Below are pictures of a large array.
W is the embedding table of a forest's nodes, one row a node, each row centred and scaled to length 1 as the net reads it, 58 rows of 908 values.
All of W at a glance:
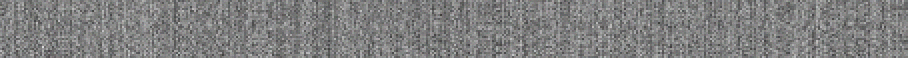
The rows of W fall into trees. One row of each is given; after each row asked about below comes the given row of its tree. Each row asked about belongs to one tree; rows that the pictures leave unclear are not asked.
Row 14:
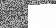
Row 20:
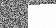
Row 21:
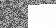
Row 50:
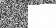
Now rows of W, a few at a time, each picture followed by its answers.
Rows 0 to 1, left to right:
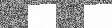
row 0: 14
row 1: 20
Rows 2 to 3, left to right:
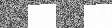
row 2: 21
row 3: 14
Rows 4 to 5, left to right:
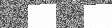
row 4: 21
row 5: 14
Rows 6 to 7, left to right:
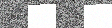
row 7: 21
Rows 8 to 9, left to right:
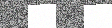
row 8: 14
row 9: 14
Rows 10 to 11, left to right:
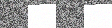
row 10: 21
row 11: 21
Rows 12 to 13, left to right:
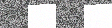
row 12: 14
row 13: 21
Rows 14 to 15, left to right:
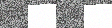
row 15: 14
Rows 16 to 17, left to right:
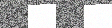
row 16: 14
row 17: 21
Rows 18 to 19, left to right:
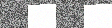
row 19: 50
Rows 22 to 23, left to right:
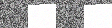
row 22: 21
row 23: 21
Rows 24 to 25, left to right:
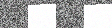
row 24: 20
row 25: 21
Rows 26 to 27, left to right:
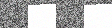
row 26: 20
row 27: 20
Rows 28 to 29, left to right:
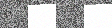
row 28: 50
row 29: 20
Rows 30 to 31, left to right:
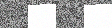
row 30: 14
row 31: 21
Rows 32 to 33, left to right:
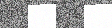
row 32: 14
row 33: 21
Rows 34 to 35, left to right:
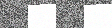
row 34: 14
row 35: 50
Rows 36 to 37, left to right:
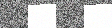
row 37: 14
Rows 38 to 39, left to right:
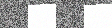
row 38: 20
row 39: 50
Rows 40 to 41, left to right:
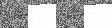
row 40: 14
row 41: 14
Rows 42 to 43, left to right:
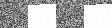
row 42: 21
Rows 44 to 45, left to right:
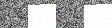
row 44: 21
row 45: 21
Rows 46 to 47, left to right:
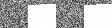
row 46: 20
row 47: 50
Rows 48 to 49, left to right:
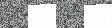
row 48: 14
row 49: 14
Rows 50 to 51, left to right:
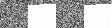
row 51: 50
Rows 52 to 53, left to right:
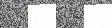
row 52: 21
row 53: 21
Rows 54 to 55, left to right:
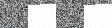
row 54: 50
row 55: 50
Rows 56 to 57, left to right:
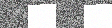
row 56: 50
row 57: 14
